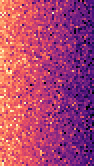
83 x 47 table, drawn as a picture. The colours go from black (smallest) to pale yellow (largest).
Histogram: bell-shaped. Grain: fine. Stripes: none. Slope: up to the left.
